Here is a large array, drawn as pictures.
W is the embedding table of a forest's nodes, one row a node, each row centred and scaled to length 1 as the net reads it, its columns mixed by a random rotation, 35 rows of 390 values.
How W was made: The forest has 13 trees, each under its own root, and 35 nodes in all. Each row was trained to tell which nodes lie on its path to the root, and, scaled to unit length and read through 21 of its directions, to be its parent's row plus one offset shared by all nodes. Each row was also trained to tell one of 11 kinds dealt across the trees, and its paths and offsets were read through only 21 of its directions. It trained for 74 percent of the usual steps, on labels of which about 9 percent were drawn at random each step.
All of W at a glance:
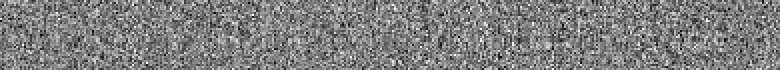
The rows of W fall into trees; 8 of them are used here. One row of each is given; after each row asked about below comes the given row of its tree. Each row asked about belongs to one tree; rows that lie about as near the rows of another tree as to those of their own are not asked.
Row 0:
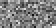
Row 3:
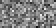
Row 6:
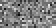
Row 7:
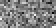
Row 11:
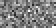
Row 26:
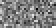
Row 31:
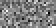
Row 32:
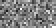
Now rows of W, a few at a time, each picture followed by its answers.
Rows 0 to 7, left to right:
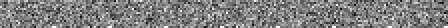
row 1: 0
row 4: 26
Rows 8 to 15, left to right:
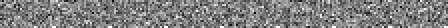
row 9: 3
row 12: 11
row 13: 3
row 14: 26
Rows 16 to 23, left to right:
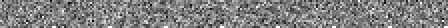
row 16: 11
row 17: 6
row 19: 7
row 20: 7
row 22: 6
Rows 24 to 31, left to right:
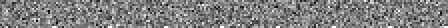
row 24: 6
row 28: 26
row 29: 26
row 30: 31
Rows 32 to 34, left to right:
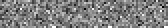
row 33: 6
